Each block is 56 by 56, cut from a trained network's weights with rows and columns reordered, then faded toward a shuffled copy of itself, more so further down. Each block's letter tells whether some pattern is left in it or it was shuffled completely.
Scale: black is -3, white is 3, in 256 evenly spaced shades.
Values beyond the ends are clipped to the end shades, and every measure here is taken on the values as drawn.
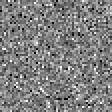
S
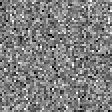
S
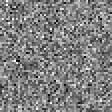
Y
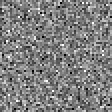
S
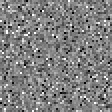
S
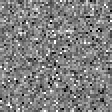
S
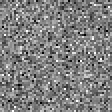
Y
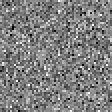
S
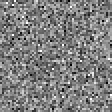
S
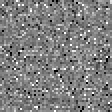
Y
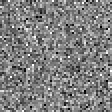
Y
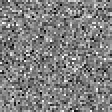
Y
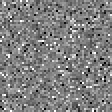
S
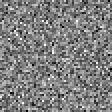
S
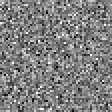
S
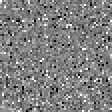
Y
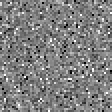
S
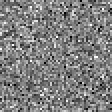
Y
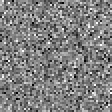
S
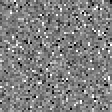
S
